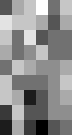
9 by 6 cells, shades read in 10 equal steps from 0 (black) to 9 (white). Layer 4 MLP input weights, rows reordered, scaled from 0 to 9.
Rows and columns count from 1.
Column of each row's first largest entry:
4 1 3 4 2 1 1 2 2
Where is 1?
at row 7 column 3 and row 9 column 1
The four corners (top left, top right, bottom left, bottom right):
3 7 1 4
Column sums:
45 51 43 40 38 49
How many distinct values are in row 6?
3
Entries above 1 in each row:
6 6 6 6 6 6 5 6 4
